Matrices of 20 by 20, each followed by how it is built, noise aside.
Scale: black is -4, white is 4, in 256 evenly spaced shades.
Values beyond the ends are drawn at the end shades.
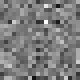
low rank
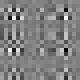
low rank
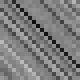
Toeplitz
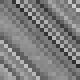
Toeplitz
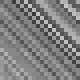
Toeplitz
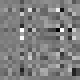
low rank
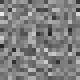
low rank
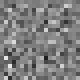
low rank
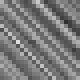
Toeplitz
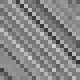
Toeplitz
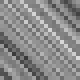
Toeplitz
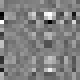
low rank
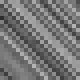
Toeplitz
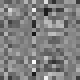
low rank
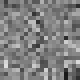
low rank
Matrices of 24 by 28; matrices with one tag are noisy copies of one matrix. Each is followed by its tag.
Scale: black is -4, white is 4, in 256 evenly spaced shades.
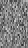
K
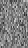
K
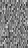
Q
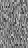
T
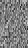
Q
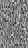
T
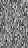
K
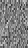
Q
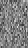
K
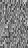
Q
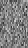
K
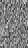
Q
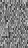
Q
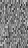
Q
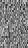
Q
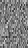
Q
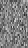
K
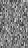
K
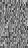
Q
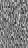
T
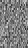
Q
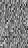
Q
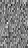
Q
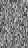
K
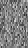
K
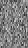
K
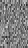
Q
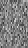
K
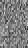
Q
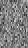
K
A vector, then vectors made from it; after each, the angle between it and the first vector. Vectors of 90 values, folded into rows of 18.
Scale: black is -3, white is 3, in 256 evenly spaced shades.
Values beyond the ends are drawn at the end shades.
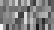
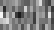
orthogonal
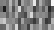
orthogonal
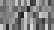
nearly parallel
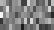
orthogonal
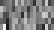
partly aligned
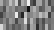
nearly parallel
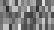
partly opposed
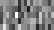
partly aligned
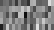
nearly opposite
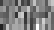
nearly opposite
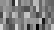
partly aligned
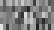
nearly parallel
